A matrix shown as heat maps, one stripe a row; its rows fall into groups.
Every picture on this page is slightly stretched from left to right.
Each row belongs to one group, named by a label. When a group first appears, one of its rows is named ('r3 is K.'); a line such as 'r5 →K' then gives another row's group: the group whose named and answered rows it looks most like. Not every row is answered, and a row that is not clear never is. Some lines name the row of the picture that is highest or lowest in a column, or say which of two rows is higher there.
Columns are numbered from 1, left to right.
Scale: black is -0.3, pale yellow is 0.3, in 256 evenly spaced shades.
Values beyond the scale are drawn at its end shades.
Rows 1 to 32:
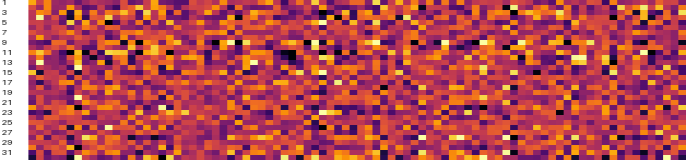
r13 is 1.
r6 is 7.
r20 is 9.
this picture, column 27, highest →9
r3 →1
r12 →1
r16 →1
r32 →9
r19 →1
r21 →7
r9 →7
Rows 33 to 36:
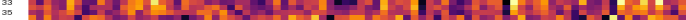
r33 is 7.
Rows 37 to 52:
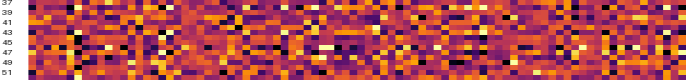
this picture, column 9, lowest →49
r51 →1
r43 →9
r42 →7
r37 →1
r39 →1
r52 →9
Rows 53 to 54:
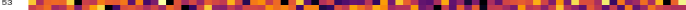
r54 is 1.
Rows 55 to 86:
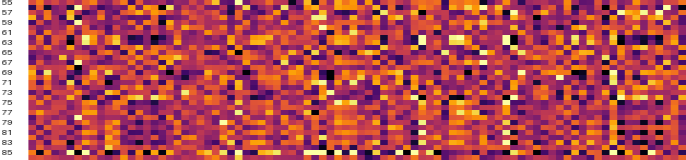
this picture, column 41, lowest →65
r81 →7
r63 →7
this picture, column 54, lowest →85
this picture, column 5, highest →66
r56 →9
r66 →1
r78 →9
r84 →1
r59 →9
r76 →7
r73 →1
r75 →7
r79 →7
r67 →9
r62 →7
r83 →7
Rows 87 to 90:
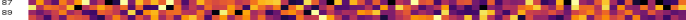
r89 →7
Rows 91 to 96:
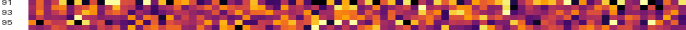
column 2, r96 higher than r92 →No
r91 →1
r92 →7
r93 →7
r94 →9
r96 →7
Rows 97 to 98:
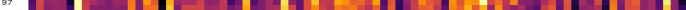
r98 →9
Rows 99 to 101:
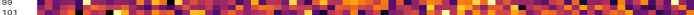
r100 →7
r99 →9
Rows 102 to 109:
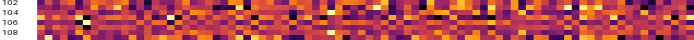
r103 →7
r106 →9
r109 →1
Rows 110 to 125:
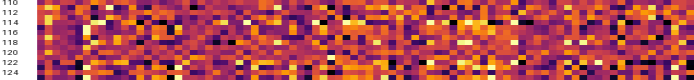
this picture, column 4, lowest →123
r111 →1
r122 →7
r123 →9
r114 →7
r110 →7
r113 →1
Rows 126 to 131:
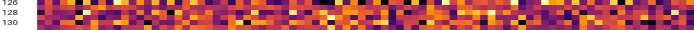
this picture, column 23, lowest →126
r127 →7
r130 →7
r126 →1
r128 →9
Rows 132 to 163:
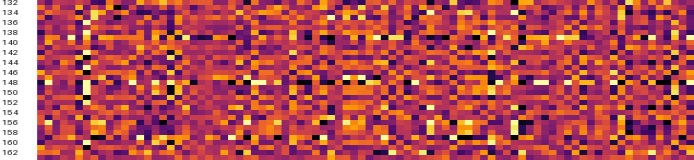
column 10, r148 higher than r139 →No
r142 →9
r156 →7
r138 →9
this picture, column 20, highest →139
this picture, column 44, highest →148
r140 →1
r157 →7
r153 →7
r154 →1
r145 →9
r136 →9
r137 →7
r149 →9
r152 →9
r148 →1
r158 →7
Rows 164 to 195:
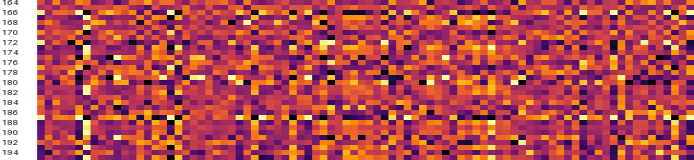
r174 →9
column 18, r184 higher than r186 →No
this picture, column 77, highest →179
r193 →9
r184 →1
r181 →9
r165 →7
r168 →7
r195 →9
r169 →9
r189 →9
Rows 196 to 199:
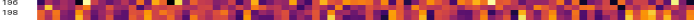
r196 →9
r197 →1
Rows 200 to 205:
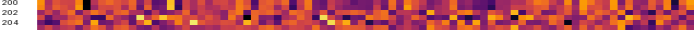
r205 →7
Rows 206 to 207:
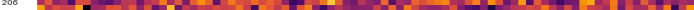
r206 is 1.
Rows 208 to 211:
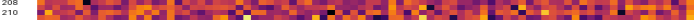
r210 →1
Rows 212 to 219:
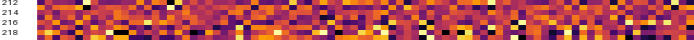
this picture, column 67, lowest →212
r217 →7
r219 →7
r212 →9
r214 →7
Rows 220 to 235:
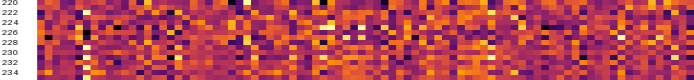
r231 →9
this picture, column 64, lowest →223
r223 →7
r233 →9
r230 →1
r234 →7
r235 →9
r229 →9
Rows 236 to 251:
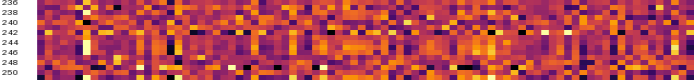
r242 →1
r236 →9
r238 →9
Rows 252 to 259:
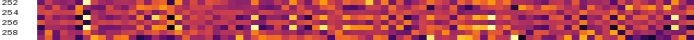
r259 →7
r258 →1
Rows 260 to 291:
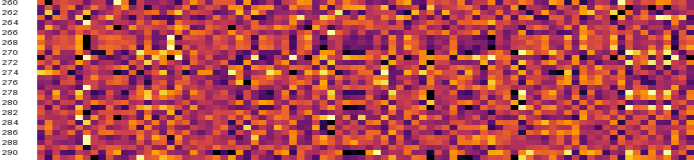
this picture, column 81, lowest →261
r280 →7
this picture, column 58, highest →271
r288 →9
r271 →9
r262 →1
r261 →7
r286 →1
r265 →1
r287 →9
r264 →9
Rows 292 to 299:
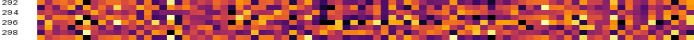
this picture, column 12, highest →296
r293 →1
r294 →7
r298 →9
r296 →1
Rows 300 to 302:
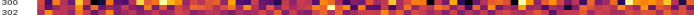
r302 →1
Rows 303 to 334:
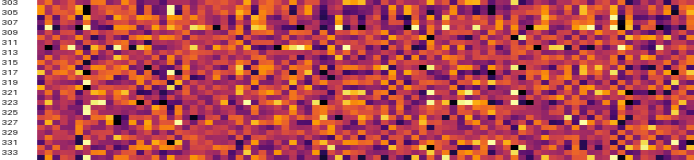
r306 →1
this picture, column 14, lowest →323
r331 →9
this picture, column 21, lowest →326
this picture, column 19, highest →327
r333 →7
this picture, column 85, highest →323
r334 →1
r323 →7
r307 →1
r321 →7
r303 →7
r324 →9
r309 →7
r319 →9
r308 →1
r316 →7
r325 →9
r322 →1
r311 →7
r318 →1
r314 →1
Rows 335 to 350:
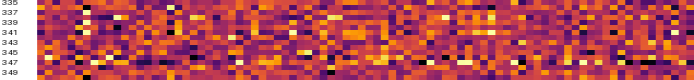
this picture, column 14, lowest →347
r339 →9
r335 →7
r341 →9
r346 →1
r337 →9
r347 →7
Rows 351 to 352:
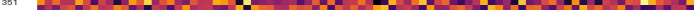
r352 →7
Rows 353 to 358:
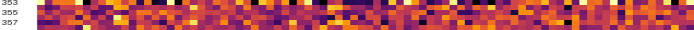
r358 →9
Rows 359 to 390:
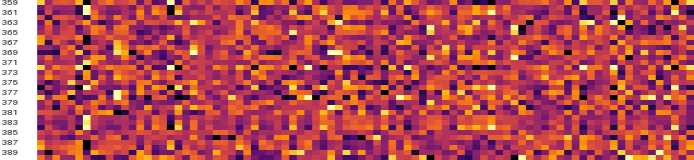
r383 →9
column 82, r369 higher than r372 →Yes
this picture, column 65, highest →386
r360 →9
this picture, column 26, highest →378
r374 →1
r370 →7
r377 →1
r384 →9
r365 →7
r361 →9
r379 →7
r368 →1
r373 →1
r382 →9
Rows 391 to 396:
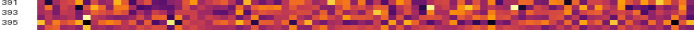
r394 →9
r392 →7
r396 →9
